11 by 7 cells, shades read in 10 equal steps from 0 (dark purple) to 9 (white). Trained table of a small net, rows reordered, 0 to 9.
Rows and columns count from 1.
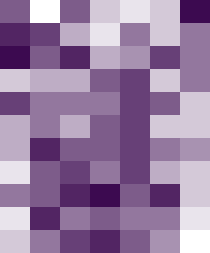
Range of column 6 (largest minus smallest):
6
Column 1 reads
3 1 0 7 2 6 6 8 4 8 7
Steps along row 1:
up down up up down down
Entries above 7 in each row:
2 1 0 0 0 0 0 1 0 2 1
